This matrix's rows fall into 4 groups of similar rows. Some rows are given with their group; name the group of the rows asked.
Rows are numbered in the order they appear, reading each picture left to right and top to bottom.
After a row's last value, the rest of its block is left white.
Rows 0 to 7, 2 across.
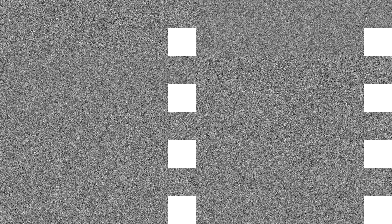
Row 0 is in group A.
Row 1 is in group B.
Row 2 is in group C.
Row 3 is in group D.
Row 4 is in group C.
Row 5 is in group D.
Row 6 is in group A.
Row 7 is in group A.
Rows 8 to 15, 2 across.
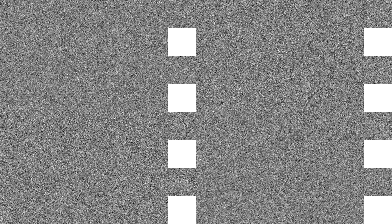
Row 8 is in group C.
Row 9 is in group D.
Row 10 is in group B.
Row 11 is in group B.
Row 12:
C
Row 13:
A
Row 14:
A
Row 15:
D
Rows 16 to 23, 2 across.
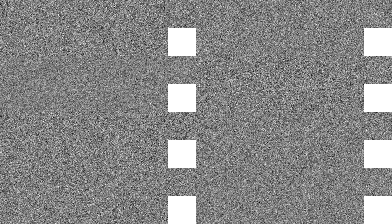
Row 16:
C
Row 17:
A
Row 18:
D
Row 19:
D
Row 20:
C
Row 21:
B
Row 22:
B
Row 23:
B
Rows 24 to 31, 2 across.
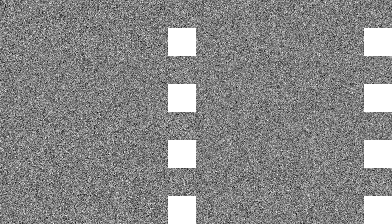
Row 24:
C
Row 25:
C
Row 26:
B
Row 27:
D
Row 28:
B
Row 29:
C
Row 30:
C
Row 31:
B
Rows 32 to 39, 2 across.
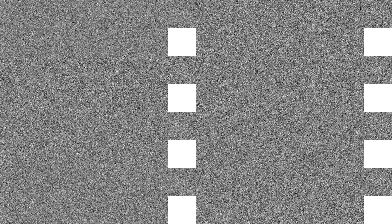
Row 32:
A
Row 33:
C
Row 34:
B
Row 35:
C
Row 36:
A
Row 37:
D
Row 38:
A
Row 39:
C
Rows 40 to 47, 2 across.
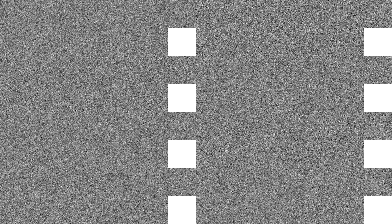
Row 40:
C
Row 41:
D
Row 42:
C
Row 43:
D
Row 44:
C
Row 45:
A
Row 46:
D
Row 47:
A
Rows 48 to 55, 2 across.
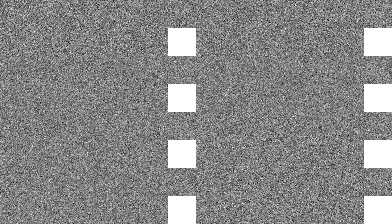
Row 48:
C
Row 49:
A
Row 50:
D
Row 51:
A
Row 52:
A
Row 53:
D
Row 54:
B
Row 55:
D
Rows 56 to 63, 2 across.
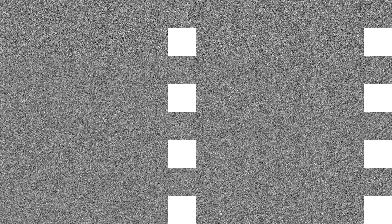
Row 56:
A
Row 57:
C
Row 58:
A
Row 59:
C
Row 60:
A
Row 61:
C
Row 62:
D
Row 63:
C
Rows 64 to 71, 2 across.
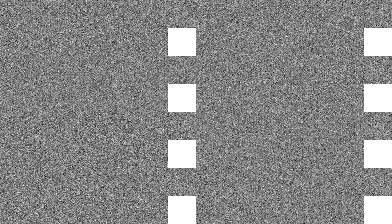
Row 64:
B
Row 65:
D
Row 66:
C
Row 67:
A
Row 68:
D
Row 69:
A
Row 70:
B
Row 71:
B
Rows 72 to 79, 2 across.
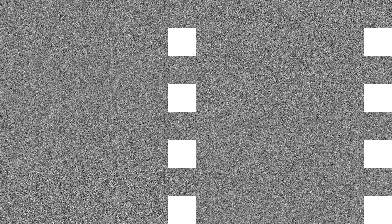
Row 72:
C
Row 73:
A
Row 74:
C
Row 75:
B
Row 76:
C
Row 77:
D
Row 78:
C
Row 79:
D
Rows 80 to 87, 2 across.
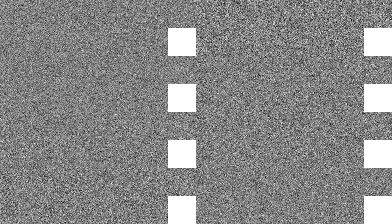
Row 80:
D
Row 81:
A
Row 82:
A
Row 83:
B
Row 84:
A
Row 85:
B
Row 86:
B
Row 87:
C
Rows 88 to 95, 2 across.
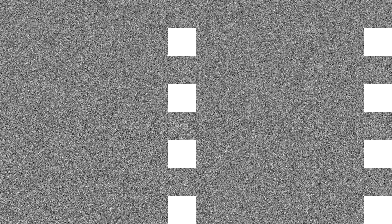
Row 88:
B
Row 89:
D
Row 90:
D
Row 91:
A
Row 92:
A
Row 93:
A
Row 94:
B
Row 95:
B
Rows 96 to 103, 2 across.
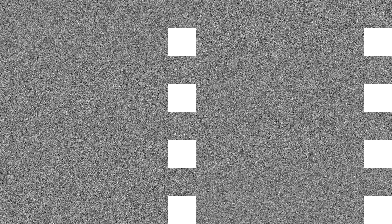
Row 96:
B
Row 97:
A
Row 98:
D
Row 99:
D
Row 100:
D
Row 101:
B
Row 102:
C
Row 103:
D
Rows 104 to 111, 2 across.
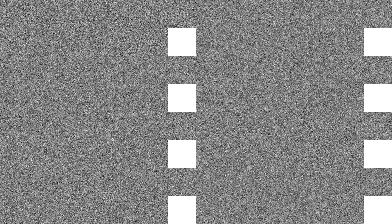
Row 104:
A
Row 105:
B
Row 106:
B
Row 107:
B
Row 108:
B
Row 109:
A
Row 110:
D
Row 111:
C
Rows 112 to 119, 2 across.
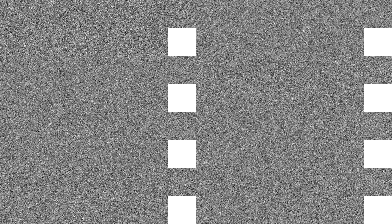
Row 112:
C
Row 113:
B
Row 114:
C
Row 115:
D
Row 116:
B
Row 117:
A
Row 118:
D
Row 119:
A
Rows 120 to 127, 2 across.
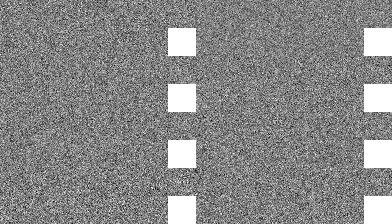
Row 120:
B
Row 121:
A
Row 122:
A
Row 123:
A
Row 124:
D
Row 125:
B
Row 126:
A
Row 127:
C
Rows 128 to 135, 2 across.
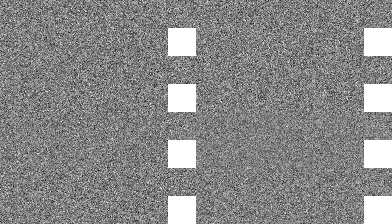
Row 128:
B
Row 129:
D
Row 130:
D
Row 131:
C
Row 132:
B
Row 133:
A
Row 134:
D
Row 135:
B
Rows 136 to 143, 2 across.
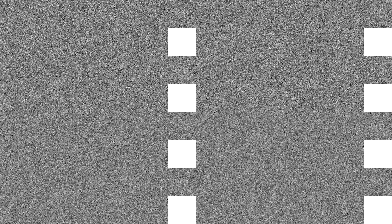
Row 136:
C
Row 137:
D
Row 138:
A
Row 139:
D
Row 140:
D
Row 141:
A
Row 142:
A
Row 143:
C
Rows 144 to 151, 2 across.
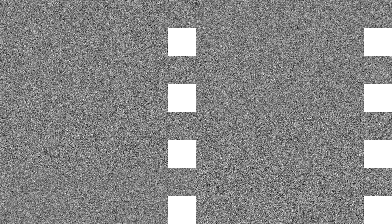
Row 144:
C
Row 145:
C
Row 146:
C
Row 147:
B
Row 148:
B
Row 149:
C
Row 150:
D
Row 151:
D
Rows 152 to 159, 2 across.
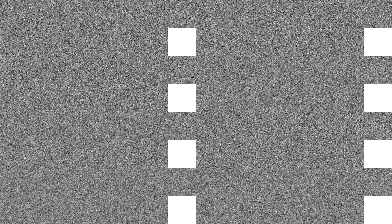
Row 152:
C
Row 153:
B
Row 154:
D
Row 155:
A
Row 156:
C
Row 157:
A
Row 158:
D
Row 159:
B
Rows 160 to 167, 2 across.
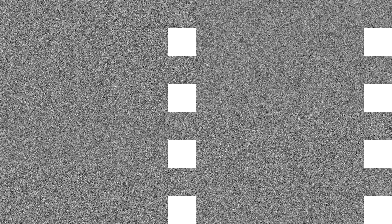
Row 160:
A
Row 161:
B
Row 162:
C
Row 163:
C
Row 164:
C
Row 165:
A
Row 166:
D
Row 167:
B
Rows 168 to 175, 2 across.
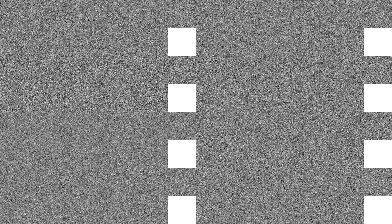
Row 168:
A
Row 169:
B
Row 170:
C
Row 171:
B
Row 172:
C
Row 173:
C
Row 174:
C
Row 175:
A
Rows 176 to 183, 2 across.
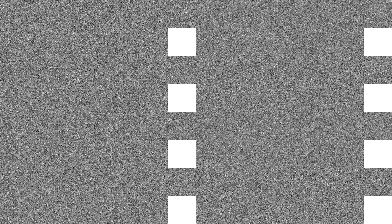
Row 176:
D
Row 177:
D
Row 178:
B
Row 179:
D
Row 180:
B
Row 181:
B
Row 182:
B
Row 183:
C
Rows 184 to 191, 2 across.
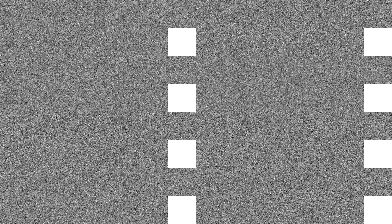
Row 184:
B
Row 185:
D
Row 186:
B
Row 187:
A
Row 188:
D
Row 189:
A
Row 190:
D
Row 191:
D
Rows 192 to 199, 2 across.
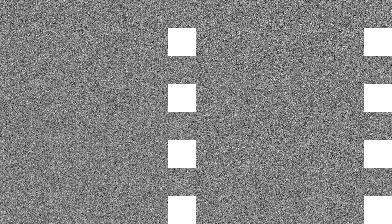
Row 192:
D
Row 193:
D
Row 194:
D
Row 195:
B
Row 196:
A
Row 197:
D
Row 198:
A
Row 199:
C
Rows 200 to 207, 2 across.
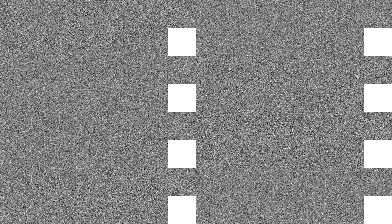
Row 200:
B
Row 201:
A
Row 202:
D
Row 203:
D
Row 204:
A
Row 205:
B
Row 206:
A
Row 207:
C
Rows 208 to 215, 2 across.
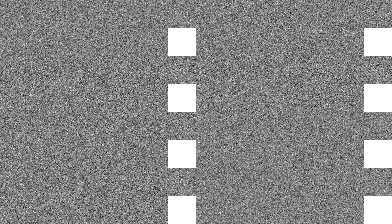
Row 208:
A
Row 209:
D
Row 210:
A
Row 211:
A
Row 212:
B
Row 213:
D
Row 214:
A
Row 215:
A
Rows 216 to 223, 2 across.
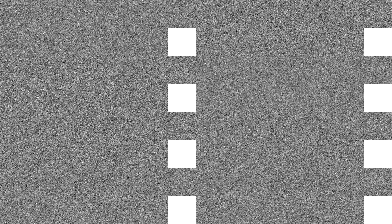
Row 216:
B
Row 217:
D
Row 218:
B
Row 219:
C
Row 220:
D
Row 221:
D
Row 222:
D
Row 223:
D
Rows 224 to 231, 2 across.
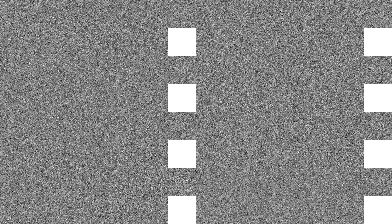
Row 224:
D
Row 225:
B
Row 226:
C
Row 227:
C
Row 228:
C
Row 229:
C
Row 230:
A
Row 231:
C
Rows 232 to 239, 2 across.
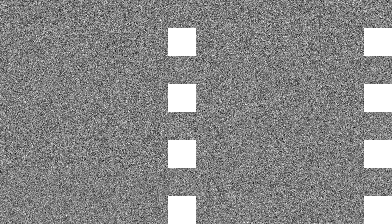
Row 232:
D
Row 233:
B
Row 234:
C
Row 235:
C
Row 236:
A
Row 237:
D
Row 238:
C
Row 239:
D
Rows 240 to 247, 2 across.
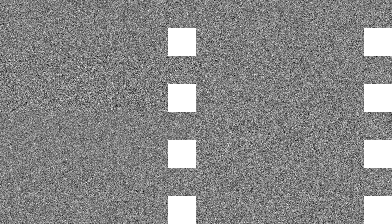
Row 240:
B
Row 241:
A
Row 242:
B
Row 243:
B
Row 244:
C
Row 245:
A
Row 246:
D
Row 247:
D
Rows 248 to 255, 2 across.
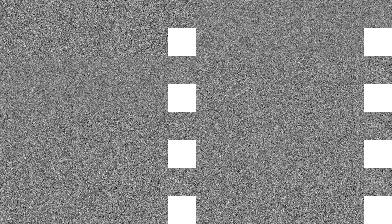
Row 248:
C
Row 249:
B
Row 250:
A
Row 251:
A
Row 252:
C
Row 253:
A
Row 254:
A
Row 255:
A
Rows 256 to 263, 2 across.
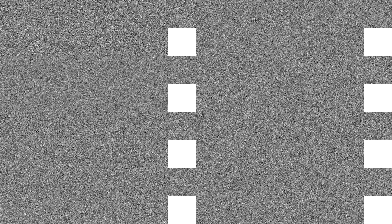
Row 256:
B
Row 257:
B
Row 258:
D
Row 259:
A
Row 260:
B
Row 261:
C
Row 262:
C
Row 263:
D
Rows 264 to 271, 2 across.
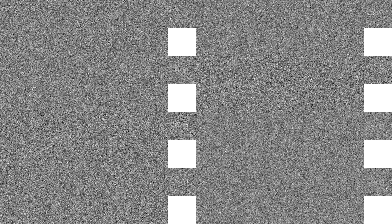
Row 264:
B
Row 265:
C
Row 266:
A
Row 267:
D
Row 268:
A
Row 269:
A
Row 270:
C
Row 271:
A
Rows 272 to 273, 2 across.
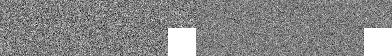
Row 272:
A
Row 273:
B
